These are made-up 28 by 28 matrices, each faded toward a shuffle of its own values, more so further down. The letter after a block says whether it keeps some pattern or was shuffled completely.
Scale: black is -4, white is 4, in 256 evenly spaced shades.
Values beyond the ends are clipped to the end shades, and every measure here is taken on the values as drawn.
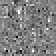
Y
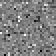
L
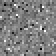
L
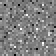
L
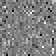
Y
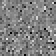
L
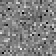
L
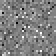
L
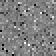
L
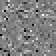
Y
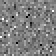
L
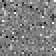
L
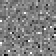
L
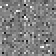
Y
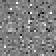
Y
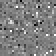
Y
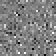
Y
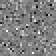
L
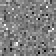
L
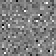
Y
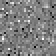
L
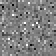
L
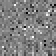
Y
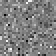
Y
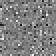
Y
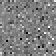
L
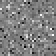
Y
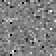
L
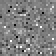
Y
